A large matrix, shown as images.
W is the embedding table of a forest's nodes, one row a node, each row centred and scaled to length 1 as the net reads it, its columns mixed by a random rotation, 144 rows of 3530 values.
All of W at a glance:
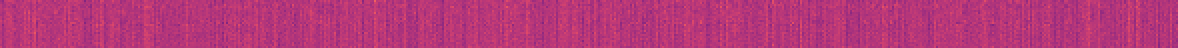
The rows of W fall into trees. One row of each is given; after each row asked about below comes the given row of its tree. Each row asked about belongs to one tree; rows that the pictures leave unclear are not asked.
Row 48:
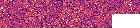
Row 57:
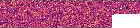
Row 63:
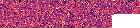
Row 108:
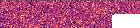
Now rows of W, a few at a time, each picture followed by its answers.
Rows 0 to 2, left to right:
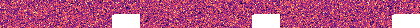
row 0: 57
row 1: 57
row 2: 63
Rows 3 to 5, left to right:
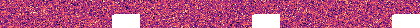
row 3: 57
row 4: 63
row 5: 57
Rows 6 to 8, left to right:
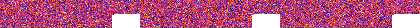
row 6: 57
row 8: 108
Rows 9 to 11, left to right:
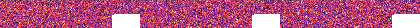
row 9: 63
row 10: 57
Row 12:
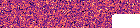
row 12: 108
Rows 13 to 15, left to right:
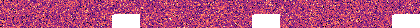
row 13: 63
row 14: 48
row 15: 48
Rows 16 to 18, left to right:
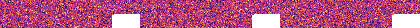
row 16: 57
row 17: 108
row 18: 63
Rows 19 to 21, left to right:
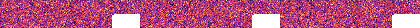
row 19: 108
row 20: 108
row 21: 108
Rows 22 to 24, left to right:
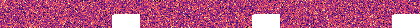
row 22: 108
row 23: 63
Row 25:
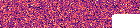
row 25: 48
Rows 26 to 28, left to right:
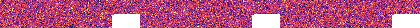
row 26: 63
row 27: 57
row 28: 108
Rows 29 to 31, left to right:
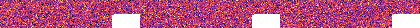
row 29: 63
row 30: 48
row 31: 63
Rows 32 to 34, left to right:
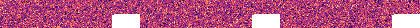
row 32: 48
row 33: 57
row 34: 63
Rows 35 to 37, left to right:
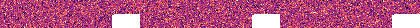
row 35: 108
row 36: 48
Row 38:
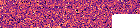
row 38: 48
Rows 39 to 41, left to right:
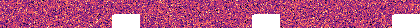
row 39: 57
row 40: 48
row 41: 63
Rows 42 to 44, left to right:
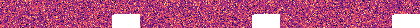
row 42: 57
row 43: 48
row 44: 48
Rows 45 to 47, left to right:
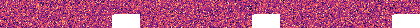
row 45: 63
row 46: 63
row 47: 63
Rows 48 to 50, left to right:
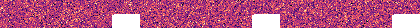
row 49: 63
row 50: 57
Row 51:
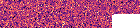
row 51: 63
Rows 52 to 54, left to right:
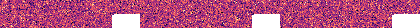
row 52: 108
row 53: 57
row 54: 48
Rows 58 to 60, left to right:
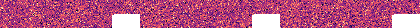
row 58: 48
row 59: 63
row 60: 63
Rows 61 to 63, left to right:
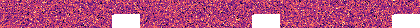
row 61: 57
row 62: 57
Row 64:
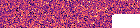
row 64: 108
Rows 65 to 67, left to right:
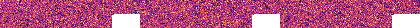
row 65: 57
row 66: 57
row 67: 57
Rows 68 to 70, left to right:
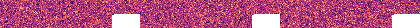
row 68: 57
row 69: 108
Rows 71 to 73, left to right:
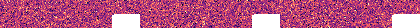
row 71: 57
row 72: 63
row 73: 63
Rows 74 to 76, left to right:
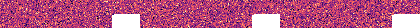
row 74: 57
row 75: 63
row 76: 63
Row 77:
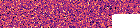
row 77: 63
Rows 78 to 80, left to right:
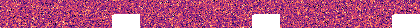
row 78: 63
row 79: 48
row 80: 57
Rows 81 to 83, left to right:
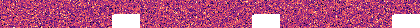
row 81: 63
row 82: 57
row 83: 57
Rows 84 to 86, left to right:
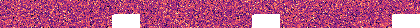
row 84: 63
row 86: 63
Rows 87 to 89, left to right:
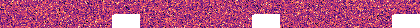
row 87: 57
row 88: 48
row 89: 57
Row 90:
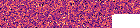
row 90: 63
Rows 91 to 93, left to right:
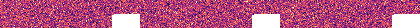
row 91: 63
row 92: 57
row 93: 63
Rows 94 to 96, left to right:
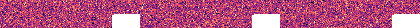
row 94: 48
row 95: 48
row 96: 57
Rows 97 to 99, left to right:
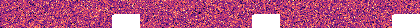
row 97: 108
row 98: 57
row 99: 63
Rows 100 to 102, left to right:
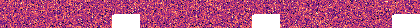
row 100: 57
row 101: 57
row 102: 57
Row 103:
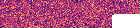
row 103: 108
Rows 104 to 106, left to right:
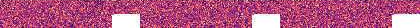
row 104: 63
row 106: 63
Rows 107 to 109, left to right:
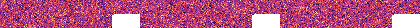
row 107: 108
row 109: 57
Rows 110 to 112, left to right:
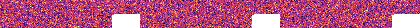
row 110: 57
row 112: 63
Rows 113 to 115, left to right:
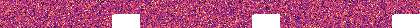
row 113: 63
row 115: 108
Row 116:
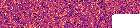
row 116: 108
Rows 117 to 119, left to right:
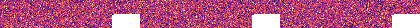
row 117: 108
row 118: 57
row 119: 63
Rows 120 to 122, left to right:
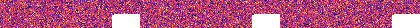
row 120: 48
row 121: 57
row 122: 57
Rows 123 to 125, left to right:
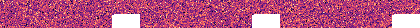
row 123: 57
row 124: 108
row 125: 63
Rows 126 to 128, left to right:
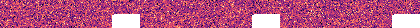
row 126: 63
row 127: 108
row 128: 48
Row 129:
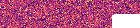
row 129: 57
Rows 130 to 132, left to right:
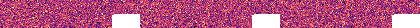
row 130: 63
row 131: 63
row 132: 63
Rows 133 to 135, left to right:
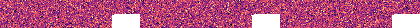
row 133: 57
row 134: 63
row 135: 57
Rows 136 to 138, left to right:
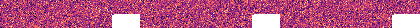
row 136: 108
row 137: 63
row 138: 48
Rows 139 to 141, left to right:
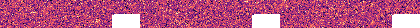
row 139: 57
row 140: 57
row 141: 108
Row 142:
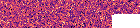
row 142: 63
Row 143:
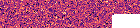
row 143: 57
